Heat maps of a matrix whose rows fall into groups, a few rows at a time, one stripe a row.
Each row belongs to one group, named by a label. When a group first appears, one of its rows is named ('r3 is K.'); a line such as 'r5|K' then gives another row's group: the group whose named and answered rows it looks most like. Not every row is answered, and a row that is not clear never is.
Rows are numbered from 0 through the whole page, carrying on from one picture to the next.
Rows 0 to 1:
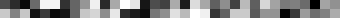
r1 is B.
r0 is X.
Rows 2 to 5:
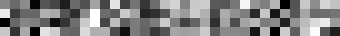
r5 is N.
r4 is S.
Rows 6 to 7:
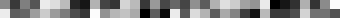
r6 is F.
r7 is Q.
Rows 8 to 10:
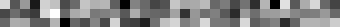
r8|N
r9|X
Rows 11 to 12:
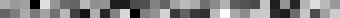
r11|N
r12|F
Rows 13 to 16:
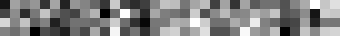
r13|S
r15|B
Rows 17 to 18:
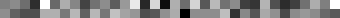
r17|Q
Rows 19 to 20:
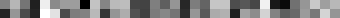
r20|X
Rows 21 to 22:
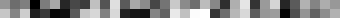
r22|B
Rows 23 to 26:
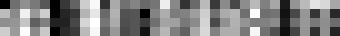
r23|S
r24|B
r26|B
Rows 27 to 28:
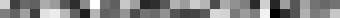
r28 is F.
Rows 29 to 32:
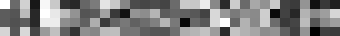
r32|B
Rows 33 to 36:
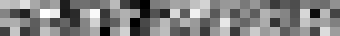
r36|X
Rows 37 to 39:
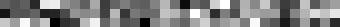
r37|F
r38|S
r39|B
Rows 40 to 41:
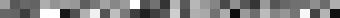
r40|Q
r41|X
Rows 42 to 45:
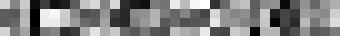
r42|B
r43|F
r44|F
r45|B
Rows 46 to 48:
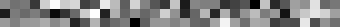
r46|Q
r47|S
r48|F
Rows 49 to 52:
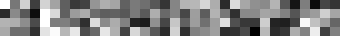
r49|B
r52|Q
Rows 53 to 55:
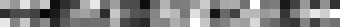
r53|B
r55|B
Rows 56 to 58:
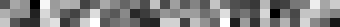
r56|Q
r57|N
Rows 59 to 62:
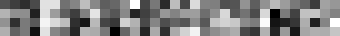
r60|N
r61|F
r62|N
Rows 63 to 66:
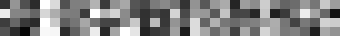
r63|X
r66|X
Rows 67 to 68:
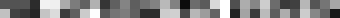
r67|F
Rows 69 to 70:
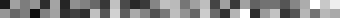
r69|S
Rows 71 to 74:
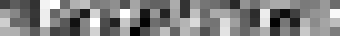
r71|X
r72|Q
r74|N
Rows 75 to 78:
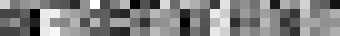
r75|N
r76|F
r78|F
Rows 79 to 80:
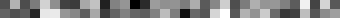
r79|X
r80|F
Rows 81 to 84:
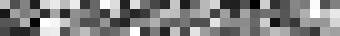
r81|Q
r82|S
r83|F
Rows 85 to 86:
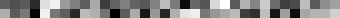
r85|F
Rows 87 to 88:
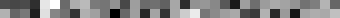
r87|X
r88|N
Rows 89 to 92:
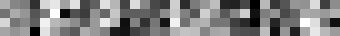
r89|Q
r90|S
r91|Q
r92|N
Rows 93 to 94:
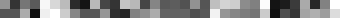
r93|F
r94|F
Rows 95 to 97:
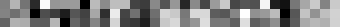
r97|S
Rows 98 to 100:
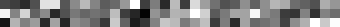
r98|X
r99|B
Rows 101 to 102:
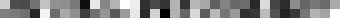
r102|Q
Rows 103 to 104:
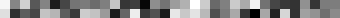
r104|N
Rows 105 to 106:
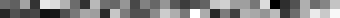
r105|F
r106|S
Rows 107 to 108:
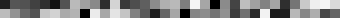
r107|S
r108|Q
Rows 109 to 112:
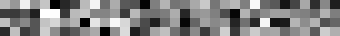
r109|B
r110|X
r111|Q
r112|X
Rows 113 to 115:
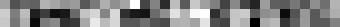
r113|Q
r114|B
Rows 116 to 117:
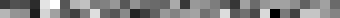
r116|X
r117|N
